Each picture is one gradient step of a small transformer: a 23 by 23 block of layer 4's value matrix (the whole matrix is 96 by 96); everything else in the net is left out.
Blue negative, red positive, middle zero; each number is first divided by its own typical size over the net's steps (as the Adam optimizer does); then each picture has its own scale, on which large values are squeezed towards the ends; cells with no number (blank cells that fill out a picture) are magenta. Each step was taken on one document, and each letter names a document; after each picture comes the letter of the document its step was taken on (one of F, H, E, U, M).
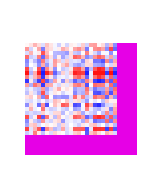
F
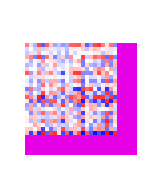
F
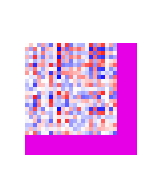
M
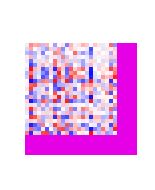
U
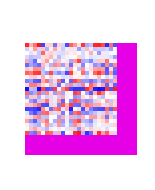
F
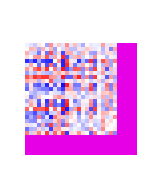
M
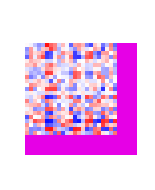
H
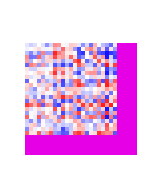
F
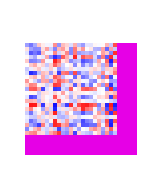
U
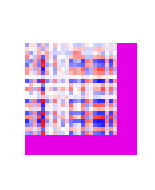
F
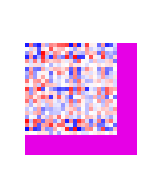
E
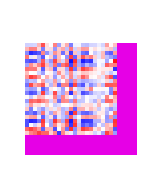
U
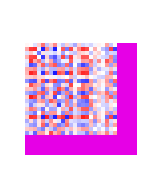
U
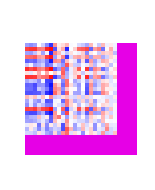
M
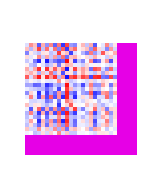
M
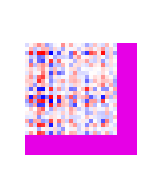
E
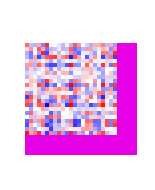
H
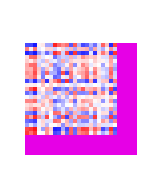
U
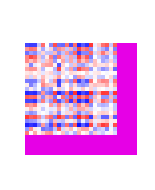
U
